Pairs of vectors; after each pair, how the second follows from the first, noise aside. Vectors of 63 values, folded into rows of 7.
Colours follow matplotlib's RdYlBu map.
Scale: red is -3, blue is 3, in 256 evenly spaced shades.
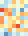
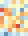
copied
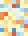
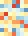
copied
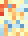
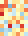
sign-scrambled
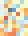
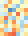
copied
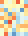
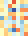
shuffled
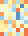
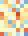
sign-scrambled
